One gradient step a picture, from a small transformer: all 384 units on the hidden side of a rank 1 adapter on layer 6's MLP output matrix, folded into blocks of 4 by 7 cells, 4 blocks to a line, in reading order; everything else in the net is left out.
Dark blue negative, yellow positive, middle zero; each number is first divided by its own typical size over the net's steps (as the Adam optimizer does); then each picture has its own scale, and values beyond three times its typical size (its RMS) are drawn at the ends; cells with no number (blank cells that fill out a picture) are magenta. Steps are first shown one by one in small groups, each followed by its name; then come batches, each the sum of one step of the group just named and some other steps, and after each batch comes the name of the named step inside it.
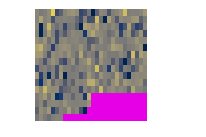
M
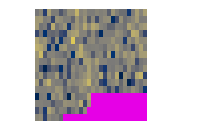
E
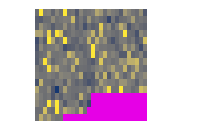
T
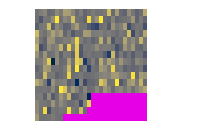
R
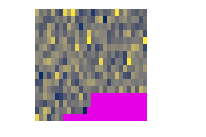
M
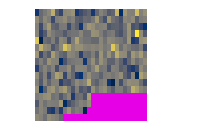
M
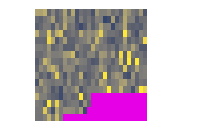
M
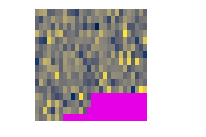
R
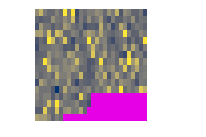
T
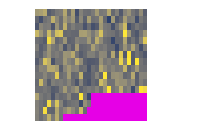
R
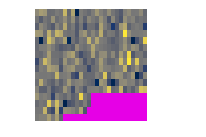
T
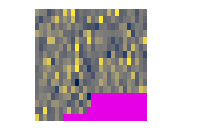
R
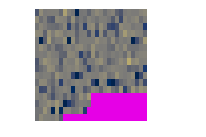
T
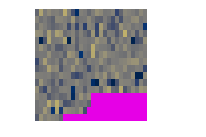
T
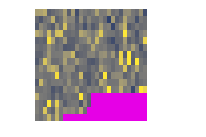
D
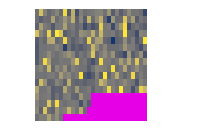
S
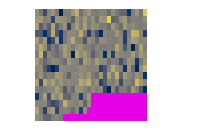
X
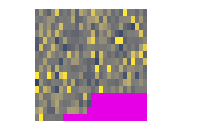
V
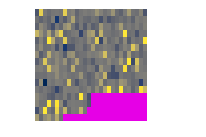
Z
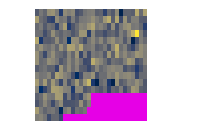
X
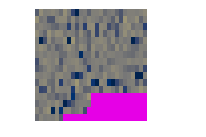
S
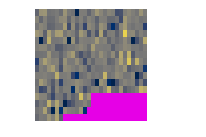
D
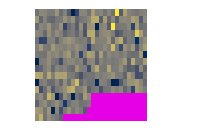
V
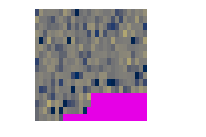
Z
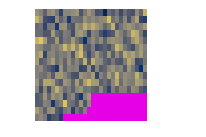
X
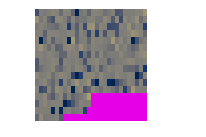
V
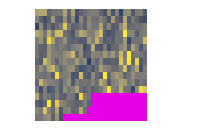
D
